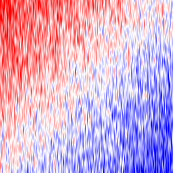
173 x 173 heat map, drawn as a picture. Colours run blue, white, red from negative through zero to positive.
The ninth with the highest average is the top left. The bottom right is the ninth with the lowest average. Neither half mirrors the other. Streaks run downward. Values rise toward the top left.
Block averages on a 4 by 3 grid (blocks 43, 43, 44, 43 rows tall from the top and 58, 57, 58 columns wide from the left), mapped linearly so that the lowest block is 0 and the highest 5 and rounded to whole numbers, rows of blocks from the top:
543
432
321
210
